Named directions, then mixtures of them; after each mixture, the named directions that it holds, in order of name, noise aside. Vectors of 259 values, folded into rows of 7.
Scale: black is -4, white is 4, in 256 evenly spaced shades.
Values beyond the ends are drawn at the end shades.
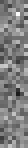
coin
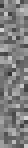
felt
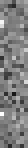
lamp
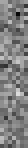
coin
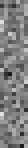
felt, lamp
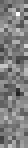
coin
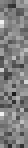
lamp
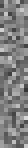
felt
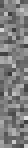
felt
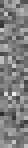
felt, lamp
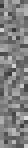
felt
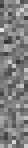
coin, felt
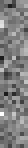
coin, lamp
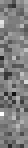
lamp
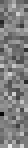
coin, lamp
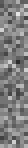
coin, felt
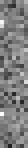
lamp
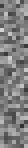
felt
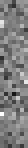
lamp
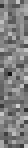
felt, lamp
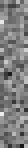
felt, lamp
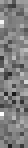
lamp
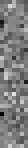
lamp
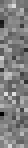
lamp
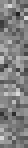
coin, lamp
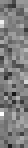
lamp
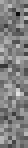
coin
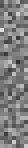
coin, felt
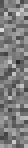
coin, felt
